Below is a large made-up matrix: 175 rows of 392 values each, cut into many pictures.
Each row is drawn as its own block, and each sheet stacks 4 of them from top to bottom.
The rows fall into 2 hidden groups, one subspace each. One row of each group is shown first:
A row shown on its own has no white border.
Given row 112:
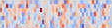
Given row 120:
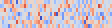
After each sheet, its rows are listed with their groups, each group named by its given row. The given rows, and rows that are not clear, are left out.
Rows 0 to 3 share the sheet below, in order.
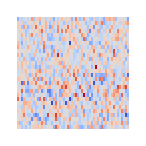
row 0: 112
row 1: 120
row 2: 112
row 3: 120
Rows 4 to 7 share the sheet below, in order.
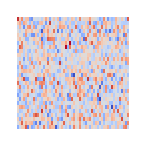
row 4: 112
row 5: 120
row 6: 112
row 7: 120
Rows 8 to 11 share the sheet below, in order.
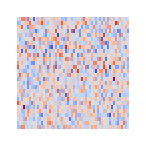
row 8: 120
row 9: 112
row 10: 120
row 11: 112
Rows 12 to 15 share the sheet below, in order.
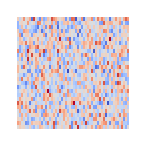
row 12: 112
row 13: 120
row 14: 120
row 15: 112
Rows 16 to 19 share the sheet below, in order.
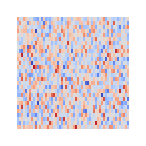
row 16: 120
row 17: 120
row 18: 120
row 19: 120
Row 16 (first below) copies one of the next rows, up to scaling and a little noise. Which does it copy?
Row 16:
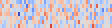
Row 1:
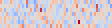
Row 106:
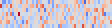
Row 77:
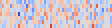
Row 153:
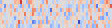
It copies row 77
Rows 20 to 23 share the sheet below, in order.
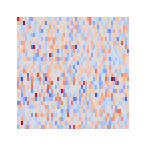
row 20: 112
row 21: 112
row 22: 120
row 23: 120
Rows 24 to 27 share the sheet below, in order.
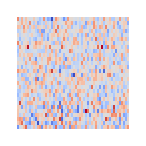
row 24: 120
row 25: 120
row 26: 112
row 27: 120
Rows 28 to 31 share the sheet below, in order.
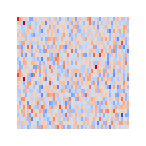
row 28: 112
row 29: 120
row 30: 112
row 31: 120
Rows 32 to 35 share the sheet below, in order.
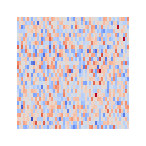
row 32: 112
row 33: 112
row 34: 120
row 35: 120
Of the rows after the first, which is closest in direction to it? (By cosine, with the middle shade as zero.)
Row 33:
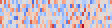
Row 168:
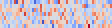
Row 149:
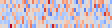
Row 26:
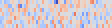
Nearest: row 149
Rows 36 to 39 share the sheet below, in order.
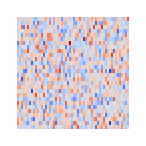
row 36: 112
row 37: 120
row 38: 120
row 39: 112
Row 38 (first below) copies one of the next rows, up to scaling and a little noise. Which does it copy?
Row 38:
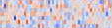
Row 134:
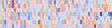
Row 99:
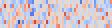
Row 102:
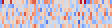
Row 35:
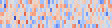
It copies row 35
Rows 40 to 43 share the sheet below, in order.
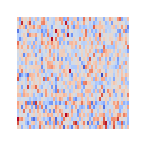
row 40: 120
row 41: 112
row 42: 120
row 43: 112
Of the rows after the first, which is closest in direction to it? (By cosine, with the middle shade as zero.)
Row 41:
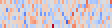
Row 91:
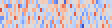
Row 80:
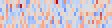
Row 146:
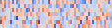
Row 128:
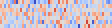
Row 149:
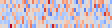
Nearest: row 146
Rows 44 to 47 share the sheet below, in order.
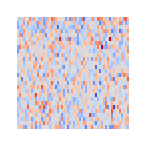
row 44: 112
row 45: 120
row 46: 120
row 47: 120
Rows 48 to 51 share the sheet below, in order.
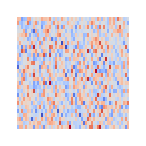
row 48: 120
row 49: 112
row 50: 112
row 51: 112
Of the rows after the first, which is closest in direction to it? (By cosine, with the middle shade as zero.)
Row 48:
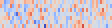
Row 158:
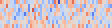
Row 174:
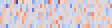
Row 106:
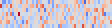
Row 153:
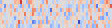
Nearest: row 106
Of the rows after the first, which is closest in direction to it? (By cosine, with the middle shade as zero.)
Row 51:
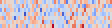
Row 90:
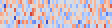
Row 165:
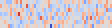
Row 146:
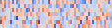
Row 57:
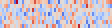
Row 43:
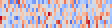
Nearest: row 57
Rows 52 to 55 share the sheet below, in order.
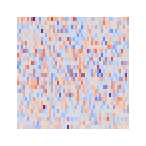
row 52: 112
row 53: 112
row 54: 112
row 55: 120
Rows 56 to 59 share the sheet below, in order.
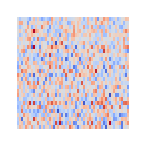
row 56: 120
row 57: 112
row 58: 112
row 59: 112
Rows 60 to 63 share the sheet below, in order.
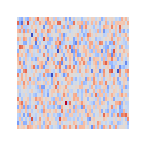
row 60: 120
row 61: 120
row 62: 120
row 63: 120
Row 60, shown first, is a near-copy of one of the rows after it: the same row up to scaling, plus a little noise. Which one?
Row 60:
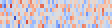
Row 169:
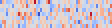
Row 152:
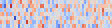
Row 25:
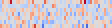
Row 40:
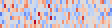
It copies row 152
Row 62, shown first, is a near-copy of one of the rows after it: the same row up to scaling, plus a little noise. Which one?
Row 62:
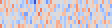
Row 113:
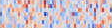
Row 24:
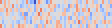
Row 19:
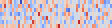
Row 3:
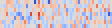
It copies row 24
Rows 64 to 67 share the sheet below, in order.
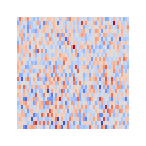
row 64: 120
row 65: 112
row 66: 120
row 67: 120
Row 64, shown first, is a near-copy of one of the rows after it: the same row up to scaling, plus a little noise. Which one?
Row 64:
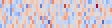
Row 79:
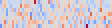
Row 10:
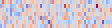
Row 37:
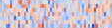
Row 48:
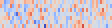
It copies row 10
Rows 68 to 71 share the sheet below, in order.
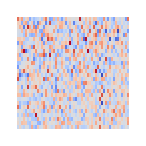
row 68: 112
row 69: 112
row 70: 120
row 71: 120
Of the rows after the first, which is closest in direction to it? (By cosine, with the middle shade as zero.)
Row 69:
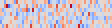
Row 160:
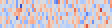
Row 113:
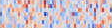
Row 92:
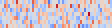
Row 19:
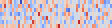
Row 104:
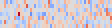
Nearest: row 92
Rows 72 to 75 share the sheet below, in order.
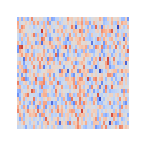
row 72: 112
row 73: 120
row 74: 112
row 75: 112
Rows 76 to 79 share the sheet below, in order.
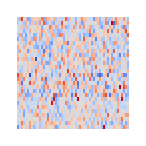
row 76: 120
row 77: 120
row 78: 112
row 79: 120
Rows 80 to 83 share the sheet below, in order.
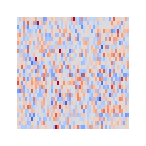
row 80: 112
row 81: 120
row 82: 112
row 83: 120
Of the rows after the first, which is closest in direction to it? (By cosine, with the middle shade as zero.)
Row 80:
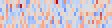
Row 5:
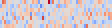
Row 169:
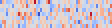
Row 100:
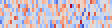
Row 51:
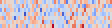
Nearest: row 51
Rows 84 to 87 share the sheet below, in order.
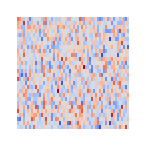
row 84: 112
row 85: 112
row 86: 120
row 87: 112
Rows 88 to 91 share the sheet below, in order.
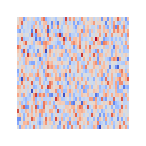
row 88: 120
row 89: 112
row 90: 120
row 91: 112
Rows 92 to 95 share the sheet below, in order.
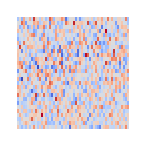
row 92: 112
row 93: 120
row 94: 120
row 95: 112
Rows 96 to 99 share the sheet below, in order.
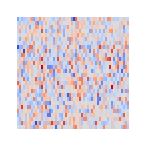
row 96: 112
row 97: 112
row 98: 112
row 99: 120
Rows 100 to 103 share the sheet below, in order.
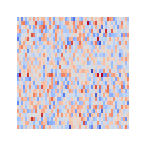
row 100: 112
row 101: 120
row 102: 120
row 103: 112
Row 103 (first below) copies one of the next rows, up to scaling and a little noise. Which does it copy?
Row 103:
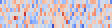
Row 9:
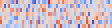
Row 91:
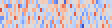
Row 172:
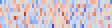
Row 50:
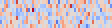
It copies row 172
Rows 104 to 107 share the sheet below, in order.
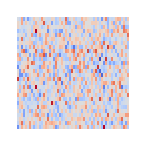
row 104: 120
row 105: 112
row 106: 120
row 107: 120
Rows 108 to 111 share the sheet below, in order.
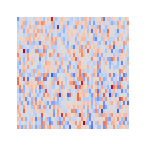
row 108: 120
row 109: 112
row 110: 112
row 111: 112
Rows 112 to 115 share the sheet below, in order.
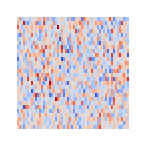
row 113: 120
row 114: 120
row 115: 112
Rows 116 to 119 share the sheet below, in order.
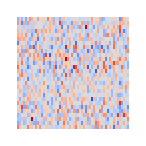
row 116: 120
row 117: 112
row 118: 120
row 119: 120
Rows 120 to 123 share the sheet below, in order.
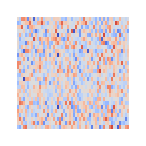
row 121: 112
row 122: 112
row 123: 120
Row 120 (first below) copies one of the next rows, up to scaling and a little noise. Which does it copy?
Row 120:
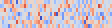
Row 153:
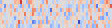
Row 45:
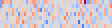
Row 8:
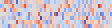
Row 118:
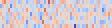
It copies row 8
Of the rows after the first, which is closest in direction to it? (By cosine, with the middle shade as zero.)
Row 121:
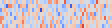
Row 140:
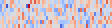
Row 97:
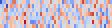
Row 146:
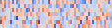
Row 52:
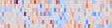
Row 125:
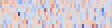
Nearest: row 146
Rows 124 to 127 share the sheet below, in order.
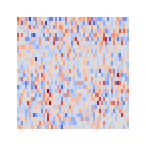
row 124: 112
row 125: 120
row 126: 120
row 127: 120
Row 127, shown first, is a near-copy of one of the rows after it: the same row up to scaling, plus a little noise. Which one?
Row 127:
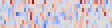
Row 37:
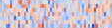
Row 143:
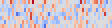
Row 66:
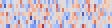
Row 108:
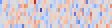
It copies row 143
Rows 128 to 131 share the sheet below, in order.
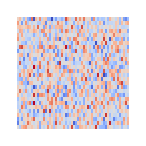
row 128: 112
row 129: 120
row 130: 120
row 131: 112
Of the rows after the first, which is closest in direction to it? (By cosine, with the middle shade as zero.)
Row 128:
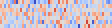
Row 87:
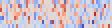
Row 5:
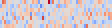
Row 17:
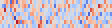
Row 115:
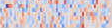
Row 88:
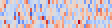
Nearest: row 87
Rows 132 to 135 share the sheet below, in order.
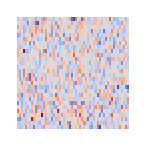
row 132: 112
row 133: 112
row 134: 120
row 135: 112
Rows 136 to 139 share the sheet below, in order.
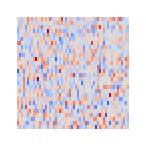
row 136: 120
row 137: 120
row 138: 112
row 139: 112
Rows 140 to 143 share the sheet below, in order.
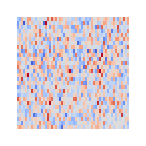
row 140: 112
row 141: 112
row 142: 120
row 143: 120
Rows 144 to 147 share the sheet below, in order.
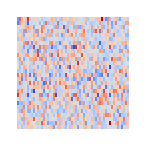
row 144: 120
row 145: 112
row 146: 112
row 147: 112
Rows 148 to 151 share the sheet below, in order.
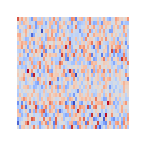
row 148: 112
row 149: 120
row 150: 112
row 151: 112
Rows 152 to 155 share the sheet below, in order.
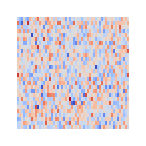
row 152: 120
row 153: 120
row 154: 112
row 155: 112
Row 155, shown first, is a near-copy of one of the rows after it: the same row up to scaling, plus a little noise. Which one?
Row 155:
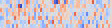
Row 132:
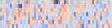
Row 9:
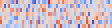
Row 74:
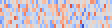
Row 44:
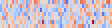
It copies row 132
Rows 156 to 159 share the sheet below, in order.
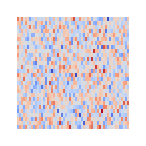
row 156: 112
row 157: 120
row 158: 112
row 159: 112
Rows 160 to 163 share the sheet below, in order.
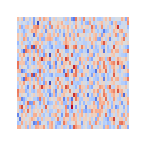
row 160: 112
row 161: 112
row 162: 112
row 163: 120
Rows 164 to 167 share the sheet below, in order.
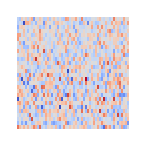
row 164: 112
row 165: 120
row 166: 120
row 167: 120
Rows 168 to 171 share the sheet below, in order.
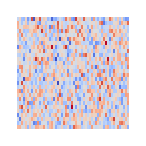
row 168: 112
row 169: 120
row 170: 112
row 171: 120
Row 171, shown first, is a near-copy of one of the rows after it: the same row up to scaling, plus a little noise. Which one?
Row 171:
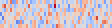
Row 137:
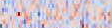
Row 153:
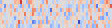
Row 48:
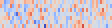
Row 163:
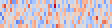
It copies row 163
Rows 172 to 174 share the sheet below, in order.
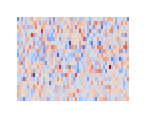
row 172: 112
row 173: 112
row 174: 112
